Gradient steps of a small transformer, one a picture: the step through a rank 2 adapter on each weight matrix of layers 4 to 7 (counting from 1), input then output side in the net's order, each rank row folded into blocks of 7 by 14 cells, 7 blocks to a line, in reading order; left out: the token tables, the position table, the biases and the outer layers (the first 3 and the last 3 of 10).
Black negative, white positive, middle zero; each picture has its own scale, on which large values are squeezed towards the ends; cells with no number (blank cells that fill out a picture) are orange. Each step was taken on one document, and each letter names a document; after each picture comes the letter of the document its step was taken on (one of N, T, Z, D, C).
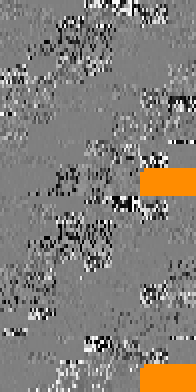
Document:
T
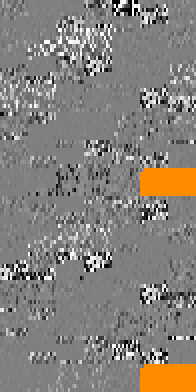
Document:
T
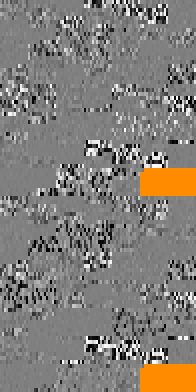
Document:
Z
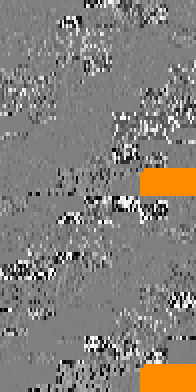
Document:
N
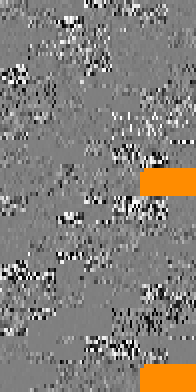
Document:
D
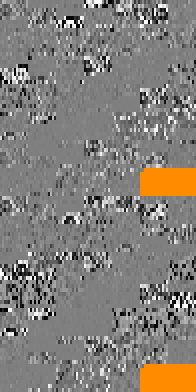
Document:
N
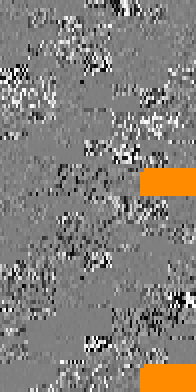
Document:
D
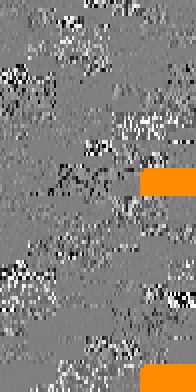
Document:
D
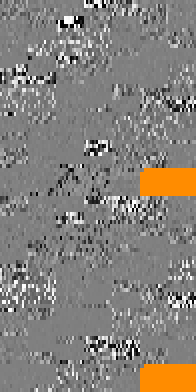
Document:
D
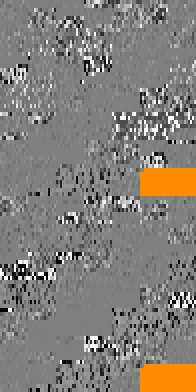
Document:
N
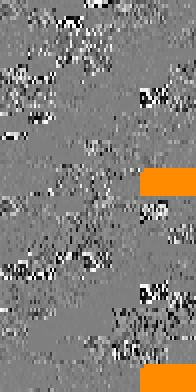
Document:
N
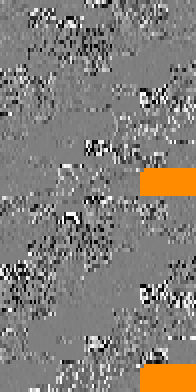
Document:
N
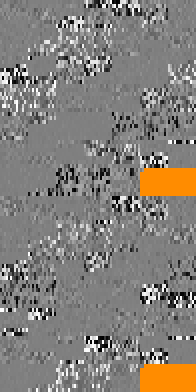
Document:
T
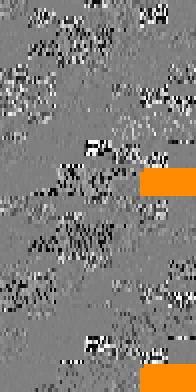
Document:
Z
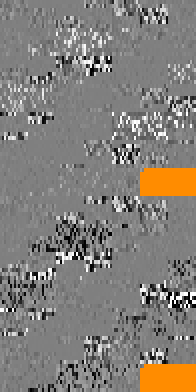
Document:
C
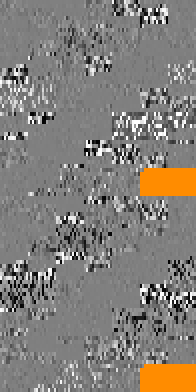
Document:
C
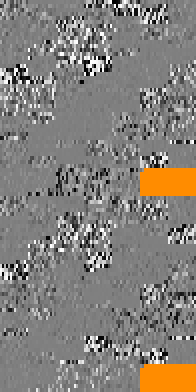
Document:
T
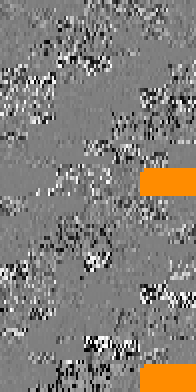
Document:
T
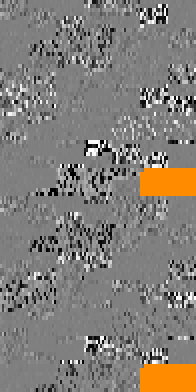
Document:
Z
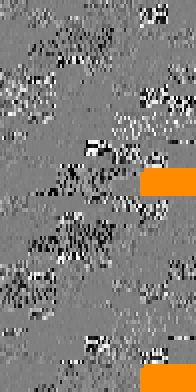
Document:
Z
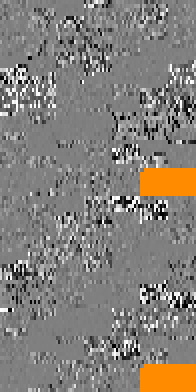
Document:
N
